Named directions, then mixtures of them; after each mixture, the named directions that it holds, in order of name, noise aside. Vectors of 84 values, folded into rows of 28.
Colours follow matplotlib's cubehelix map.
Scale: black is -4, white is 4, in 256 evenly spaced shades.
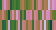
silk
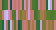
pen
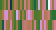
pen, silk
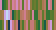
pen, silk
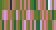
pen, silk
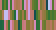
pen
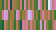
pen, silk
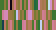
pen, silk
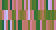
pen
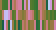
pen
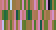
pen, silk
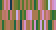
pen, silk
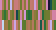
pen, silk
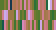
pen, silk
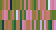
pen, silk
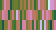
pen, silk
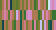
pen, silk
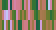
pen
